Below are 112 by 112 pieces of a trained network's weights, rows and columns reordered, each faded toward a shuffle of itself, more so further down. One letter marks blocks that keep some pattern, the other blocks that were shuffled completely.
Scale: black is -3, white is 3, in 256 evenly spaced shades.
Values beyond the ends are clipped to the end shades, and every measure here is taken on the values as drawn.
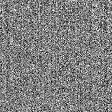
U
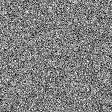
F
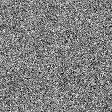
F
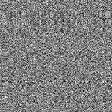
U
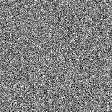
U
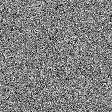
F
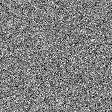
F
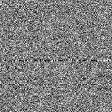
U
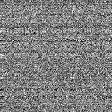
U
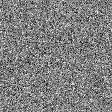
F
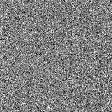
U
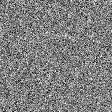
F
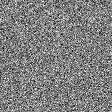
F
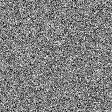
F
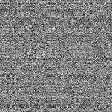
U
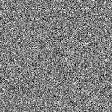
U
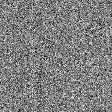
U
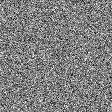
F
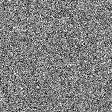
F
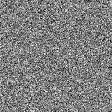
U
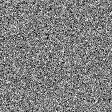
F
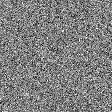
F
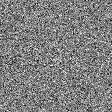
F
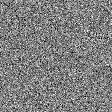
F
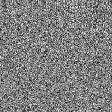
U
